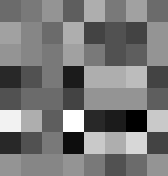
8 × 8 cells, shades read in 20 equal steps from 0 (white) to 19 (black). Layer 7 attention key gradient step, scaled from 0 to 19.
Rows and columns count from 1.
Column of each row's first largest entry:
4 5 6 4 4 7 4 6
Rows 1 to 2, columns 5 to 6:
6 10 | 14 13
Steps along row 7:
down down up down up down up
